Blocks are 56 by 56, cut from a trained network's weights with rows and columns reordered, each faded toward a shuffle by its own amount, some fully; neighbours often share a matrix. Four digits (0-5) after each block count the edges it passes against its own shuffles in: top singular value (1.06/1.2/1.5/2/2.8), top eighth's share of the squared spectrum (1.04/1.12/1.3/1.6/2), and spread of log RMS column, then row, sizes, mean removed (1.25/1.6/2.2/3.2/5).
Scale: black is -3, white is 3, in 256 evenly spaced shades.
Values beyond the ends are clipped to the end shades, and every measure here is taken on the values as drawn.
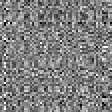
4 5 2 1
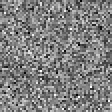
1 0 0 0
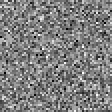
2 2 0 0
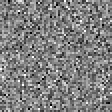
1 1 0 0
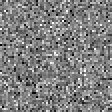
0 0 0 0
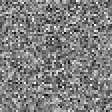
3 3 1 1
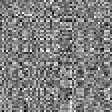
4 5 2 3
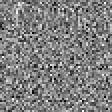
4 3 1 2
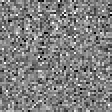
3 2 1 1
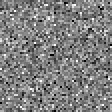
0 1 0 0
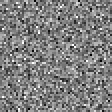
1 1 0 0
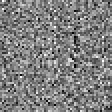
3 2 1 0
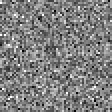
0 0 0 0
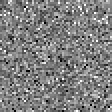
1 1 0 0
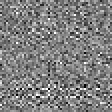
4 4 2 3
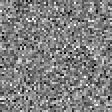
3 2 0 1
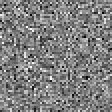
3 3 0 1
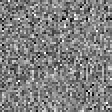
3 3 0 1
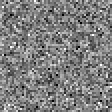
0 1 0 0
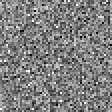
0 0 0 0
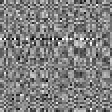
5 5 2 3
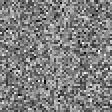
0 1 0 0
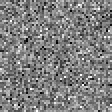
1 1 0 0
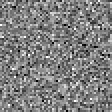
0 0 0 1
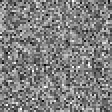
1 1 0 0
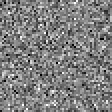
2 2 1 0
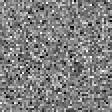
1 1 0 0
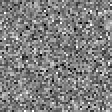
0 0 0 0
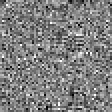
3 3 1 1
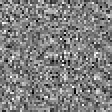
3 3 1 1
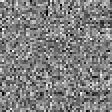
4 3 1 1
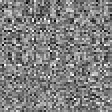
4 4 2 2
